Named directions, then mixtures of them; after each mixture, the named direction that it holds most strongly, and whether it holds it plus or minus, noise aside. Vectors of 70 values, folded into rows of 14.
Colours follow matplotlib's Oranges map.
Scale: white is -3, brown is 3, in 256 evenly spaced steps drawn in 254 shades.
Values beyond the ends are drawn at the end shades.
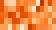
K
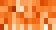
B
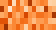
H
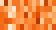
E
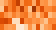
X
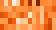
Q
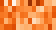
Q, plus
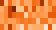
E, minus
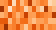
H, plus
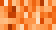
E, minus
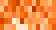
X, plus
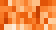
B, plus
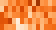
X, plus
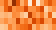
Q, minus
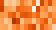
K, plus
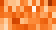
X, minus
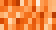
Q, minus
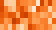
K, plus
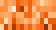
B, minus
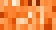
Q, plus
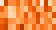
E, plus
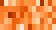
K, plus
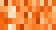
E, plus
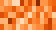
Q, plus
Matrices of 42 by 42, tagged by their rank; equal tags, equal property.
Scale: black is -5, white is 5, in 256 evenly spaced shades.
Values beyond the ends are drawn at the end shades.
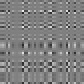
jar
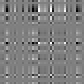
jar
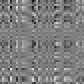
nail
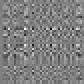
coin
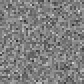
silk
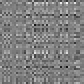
coin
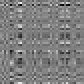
nail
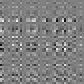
nail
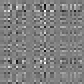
nail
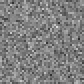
silk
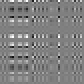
jar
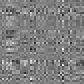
coin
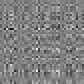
coin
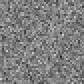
silk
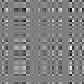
jar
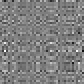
coin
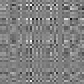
nail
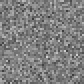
silk
